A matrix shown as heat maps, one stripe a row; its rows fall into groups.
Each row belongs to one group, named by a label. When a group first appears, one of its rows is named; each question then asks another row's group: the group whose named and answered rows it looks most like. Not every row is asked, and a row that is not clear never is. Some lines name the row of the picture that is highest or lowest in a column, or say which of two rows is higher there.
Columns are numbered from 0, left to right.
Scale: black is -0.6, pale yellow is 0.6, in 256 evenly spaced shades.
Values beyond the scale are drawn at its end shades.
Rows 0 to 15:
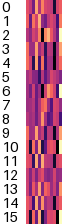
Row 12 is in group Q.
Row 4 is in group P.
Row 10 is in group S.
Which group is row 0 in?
P
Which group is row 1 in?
S
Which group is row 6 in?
S
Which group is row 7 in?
Q
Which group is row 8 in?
Q
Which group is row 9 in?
P
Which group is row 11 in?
P
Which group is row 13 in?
S
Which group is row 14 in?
P
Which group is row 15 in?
S
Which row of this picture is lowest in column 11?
8
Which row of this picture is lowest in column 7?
8
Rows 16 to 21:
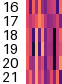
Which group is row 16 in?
S
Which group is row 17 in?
Q
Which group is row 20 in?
P
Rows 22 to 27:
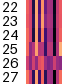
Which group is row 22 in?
P
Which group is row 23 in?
P
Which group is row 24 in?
P
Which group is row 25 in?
P
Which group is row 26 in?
Q
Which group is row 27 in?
P
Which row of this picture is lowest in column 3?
26
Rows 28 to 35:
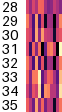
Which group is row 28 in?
Q
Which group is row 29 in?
P
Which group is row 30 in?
P
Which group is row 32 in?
P
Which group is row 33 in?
S
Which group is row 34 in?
S
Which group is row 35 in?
P
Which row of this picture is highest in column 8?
31
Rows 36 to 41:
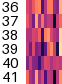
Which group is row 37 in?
P
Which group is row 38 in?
S
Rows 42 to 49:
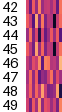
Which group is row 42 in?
S
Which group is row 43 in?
P
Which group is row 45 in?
P
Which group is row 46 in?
S
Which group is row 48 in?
Q
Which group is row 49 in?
S
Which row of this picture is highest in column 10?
48
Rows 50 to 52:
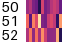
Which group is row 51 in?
S
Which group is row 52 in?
Q
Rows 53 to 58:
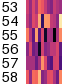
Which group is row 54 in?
S
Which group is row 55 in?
P
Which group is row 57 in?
Q
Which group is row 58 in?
S
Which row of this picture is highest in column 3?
55
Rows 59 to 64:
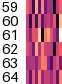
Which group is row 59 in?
P
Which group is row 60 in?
S
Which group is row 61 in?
S
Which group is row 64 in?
S
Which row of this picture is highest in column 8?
61
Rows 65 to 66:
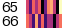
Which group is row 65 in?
S
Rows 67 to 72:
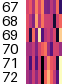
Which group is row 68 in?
P
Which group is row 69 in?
S
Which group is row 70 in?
Q
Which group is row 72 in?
S
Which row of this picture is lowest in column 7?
67
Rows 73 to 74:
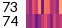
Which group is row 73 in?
S
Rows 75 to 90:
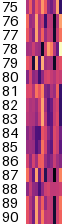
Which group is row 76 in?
P
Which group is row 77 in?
P
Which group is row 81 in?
Q
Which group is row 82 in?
Q
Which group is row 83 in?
Q
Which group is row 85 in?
Q
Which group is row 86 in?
Q
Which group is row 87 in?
P
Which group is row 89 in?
P
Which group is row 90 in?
P
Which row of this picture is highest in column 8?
78
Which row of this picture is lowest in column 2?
79
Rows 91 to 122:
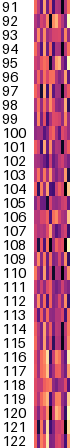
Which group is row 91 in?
P
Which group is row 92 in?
S
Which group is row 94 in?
P
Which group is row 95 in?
S
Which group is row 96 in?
Q
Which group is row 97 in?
P
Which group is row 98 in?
Q
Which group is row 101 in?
P
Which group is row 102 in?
Q
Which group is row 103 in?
Q
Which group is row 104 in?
S
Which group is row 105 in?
Q
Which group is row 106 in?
S
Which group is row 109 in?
Q
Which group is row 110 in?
P
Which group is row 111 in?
Q
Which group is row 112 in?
Q
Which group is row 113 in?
S
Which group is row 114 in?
P
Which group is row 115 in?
P
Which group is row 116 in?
S
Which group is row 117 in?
S
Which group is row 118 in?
Q
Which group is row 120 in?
S
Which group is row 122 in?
S
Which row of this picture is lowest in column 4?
105
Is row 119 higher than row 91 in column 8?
Yes
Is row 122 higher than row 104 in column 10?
Yes
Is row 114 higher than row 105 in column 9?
No
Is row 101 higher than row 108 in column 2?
No
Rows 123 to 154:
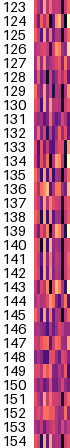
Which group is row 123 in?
P
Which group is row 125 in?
P
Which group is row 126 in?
S
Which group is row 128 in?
Q
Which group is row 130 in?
P
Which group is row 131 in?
Q
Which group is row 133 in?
S
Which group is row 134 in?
S
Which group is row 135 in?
P
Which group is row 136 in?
S
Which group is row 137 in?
P
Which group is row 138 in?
P
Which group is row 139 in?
S
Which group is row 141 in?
P
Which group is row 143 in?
S
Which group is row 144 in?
Q
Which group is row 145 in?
P
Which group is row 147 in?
S
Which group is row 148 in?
Q
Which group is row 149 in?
Q
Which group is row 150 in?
Q
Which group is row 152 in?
Q
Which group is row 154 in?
P
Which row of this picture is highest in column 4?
136
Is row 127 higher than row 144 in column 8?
Yes
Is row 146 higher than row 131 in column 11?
Yes
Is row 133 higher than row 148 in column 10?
No
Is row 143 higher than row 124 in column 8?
No
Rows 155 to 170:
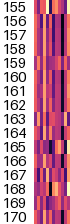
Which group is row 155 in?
S
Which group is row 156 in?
P
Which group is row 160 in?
P
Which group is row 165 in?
S
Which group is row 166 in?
P
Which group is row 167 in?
S
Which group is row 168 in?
S
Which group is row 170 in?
P
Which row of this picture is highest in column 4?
155
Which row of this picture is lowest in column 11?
163
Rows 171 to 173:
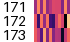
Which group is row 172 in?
S
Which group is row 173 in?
P
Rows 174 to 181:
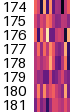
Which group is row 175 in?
Q
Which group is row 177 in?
Q
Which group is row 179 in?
Q
